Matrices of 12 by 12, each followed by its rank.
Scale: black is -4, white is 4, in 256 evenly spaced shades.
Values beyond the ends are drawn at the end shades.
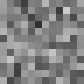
full rank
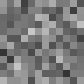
full rank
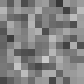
full rank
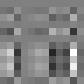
one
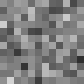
full rank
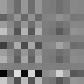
one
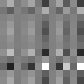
one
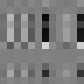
one
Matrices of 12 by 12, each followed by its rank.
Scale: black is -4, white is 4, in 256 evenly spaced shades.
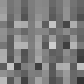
two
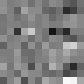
two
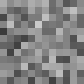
full rank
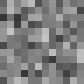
full rank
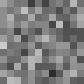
full rank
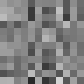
two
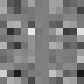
two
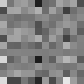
two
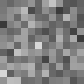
full rank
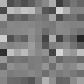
two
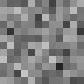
full rank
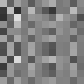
two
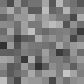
full rank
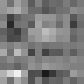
two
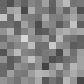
full rank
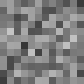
full rank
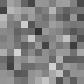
full rank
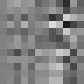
two
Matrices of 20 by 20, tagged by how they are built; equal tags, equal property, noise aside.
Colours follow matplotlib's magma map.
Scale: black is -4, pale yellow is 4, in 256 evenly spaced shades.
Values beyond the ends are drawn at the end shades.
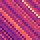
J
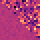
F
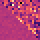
F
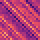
J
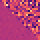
F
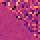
F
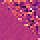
F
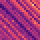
J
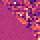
F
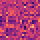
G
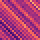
J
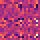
G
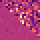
F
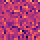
G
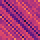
J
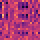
G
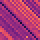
J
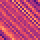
J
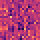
G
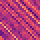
J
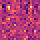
G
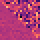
F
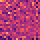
G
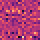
G
